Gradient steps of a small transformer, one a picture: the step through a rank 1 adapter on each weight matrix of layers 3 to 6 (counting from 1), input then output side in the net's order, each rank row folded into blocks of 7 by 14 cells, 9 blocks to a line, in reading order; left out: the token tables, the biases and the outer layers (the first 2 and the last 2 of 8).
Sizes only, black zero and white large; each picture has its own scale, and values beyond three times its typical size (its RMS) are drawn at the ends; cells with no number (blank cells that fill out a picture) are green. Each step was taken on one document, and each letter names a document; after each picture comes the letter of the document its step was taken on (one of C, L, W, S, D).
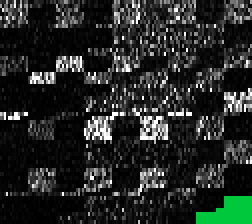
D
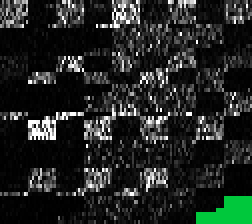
D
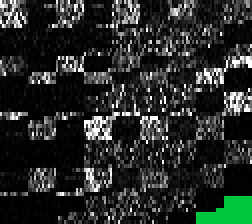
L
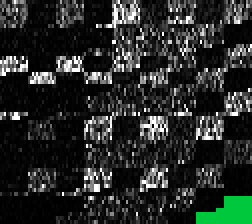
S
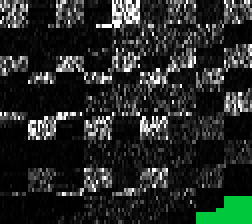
D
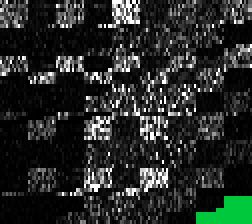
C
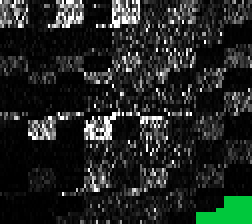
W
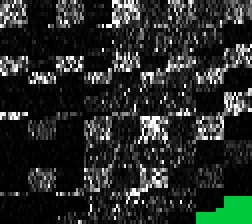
L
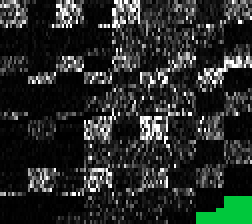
C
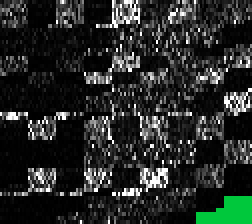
L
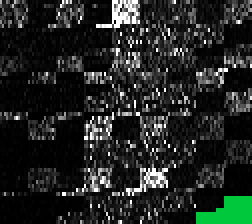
W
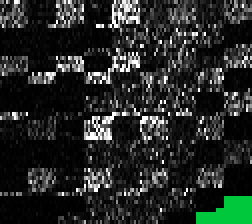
C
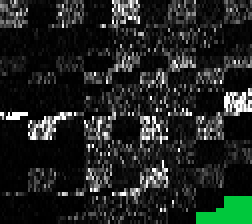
L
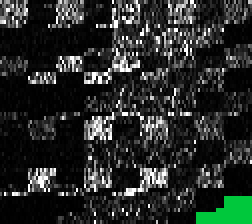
C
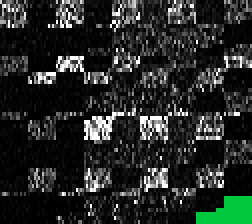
D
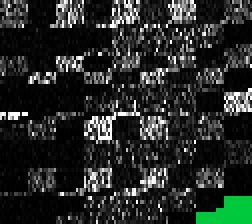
C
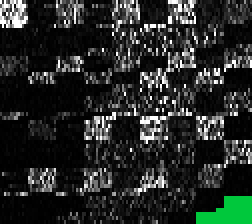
L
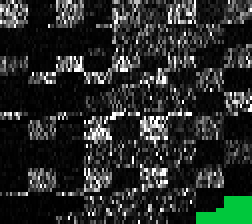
D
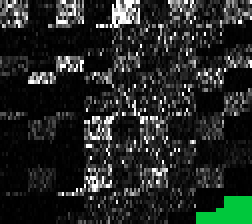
C
